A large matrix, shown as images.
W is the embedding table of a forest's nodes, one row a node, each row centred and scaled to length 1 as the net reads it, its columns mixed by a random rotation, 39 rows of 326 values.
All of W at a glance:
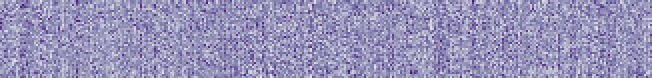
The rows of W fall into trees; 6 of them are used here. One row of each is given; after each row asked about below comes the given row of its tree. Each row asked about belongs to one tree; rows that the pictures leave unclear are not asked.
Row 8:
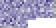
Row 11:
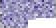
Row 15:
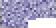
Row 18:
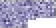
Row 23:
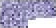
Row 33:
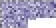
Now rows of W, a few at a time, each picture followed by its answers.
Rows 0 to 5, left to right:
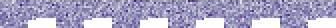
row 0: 18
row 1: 18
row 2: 33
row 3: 33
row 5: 15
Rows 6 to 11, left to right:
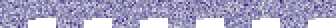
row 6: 23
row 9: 11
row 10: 18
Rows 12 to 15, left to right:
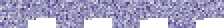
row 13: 11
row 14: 11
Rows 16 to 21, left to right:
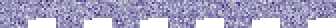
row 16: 8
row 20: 11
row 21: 33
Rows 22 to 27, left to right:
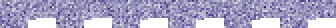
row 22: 15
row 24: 33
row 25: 33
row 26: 18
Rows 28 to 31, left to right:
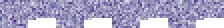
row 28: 33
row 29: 11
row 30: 15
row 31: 18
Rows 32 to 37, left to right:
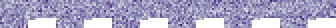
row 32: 23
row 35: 8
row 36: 8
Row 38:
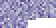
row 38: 33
